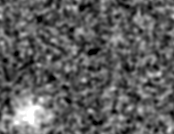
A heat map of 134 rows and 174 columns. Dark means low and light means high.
Mirror symmetry: none. Stripes: none. Lone odd cells: none. Bumps: one, in the bottom left. Ninth with the highest average: bottom left.
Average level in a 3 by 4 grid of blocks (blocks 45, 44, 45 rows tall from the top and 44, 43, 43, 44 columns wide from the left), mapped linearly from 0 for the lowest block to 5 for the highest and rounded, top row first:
1 1 1 1
0 1 0 1
5 1 1 1
